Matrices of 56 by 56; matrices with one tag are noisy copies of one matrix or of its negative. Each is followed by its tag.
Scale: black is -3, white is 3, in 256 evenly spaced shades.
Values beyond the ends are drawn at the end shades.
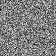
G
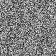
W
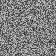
G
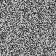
W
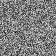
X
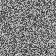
G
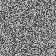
G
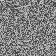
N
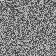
N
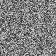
W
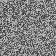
X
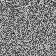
N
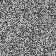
W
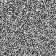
X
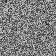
X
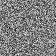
G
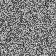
W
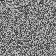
N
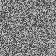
G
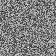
G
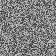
G
